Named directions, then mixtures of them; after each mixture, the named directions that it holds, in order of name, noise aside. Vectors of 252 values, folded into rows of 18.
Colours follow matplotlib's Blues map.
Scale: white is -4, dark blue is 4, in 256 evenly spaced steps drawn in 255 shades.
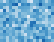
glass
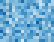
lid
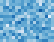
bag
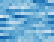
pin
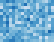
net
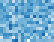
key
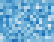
key, net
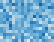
glass, key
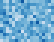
glass, key, lid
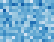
glass, key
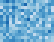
net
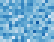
bag, key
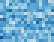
bag, lid, pin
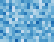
lid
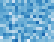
key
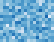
bag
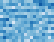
glass, key, pin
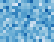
glass
